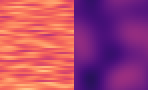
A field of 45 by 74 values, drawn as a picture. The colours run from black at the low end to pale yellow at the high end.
The table splits into one row of 2 panels. Panel 1,1: high, streaked across. Panel 1,2: low, smooth.
